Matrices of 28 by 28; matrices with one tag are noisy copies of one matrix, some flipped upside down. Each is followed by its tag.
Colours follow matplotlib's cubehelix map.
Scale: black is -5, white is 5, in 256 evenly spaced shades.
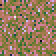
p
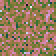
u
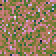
p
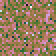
u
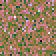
p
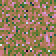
u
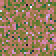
u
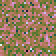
u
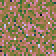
p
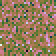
u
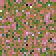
u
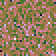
p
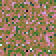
u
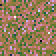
p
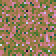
u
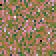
p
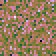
p
